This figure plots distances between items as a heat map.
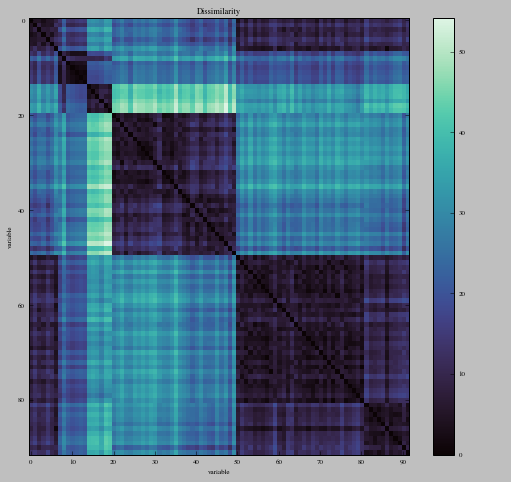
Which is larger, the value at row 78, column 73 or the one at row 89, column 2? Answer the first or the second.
the second
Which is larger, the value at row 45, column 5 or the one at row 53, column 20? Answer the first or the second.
the second
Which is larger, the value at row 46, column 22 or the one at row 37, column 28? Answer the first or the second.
the first
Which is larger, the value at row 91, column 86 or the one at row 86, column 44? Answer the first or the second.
the second
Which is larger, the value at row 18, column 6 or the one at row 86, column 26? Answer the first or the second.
the first
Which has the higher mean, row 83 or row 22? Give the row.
22
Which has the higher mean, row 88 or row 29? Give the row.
29
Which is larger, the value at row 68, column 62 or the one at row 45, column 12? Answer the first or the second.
the second
